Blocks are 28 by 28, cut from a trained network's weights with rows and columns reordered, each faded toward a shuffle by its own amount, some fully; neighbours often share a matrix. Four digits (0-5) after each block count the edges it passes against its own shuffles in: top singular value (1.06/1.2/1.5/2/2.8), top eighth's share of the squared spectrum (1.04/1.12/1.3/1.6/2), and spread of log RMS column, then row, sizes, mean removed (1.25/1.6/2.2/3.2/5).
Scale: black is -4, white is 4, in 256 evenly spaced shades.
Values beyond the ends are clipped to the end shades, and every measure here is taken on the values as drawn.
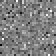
0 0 0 0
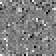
2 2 0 1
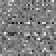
3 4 0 2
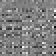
3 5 0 3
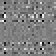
4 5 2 3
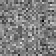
2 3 0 1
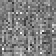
2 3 0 1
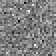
0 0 0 0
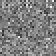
1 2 1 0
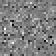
2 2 0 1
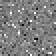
0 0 0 0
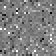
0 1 0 0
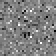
1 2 0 0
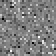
0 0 0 0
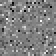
1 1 0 0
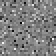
1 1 0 0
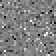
0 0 0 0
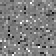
0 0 0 0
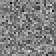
2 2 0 0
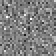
2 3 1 0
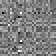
3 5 1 2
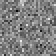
0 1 0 0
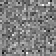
0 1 0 0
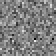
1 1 0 0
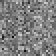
2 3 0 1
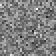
1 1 0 0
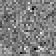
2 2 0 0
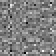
3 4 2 1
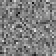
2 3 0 0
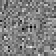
2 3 1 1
